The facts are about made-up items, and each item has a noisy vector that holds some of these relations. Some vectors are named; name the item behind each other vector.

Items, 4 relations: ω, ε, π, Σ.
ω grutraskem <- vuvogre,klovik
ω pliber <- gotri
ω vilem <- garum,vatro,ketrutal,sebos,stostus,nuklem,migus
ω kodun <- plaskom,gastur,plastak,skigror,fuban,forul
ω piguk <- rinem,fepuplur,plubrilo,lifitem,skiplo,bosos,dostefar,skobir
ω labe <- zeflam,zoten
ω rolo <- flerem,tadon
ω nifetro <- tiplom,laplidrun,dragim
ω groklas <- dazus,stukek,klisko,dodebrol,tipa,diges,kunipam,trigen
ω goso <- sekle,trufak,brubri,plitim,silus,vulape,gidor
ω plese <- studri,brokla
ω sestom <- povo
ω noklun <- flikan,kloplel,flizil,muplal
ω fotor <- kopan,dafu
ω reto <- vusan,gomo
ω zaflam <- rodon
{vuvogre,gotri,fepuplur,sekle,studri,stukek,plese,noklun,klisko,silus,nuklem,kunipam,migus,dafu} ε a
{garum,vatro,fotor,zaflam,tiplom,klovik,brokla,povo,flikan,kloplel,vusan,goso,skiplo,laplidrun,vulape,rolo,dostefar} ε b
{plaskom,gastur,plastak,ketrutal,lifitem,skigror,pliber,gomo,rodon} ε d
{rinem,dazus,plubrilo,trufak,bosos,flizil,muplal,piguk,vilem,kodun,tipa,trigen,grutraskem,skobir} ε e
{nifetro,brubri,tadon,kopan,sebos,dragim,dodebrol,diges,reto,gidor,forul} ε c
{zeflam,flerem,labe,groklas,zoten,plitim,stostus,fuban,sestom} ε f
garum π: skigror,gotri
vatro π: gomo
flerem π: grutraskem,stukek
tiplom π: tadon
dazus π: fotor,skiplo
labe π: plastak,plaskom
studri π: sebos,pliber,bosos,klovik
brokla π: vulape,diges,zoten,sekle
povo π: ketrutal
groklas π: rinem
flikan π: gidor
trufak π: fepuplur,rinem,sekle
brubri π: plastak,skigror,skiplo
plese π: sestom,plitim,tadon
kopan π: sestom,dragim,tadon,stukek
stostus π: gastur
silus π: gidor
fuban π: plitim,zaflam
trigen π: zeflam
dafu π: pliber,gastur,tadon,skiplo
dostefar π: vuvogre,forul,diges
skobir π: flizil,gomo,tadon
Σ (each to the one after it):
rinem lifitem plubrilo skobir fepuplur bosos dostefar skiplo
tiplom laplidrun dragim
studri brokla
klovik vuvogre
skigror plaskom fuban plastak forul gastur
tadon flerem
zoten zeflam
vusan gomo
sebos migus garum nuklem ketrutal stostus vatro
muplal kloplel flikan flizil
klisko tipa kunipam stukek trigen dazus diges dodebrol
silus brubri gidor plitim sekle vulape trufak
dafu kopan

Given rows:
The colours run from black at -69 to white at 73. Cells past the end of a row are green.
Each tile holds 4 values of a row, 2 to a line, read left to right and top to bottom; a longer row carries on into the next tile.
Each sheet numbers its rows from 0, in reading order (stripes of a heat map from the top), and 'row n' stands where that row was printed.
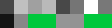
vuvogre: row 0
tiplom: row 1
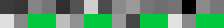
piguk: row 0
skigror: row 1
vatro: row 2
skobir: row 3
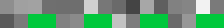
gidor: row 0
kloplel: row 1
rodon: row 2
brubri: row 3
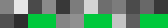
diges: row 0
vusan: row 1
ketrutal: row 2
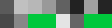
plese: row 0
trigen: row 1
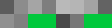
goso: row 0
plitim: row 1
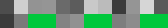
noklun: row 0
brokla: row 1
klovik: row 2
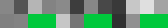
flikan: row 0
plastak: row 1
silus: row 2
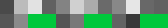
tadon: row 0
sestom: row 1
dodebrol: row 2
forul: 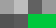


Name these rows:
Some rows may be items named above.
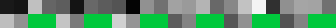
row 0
tipa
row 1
flizil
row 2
plubrilo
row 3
dragim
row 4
zeflam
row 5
gidor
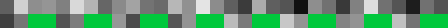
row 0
noklun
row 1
sestom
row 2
vatro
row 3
fuban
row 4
rodon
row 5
plubrilo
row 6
vusan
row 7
flizil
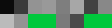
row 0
rinem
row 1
vulape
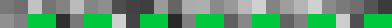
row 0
povo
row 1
nuklem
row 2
trufak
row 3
kunipam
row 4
labe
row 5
labe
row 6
gastur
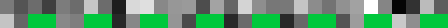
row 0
ketrutal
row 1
povo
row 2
klisko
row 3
dostefar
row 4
gotri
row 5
stukek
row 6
flerem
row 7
muplal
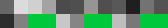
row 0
zoten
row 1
pliber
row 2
flizil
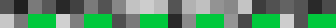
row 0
flizil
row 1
grutraskem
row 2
groklas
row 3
migus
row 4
skiplo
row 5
bosos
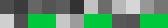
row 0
dazus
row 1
lifitem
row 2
stostus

